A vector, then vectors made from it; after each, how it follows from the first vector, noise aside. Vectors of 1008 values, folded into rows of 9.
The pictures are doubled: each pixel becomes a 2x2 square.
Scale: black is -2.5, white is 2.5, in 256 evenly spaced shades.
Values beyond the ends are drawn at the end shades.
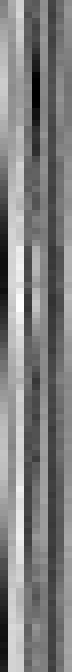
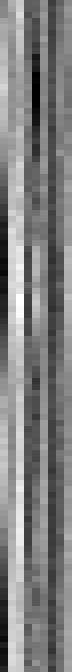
copied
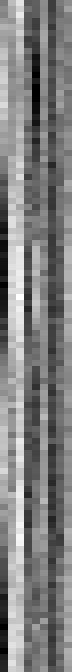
copied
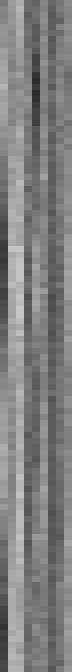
shrunk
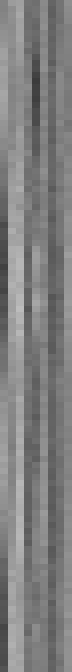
shrunk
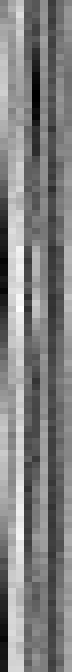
copied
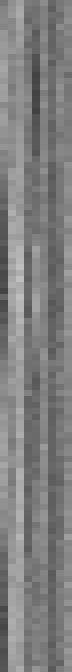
shrunk
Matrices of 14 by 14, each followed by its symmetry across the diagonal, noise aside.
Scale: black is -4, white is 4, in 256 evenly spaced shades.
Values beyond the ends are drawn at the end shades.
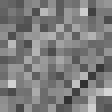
symmetric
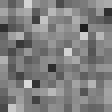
antisymmetric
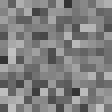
neither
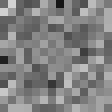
symmetric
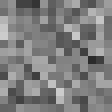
antisymmetric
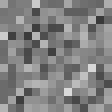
symmetric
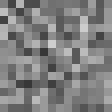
antisymmetric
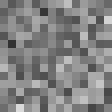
symmetric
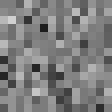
neither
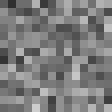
neither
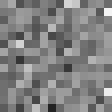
neither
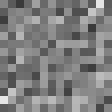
symmetric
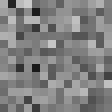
neither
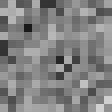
symmetric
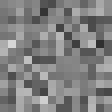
antisymmetric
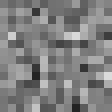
antisymmetric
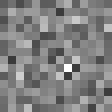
symmetric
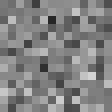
neither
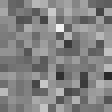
neither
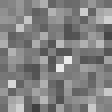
symmetric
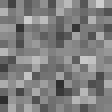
antisymmetric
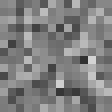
antisymmetric
